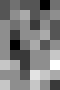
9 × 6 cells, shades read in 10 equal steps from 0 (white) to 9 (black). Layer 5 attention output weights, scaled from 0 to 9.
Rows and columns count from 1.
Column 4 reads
6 6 7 4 3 4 4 1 2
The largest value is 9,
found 2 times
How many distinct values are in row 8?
5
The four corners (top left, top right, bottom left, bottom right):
6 5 2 7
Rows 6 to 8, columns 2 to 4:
7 7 4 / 3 7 4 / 4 6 1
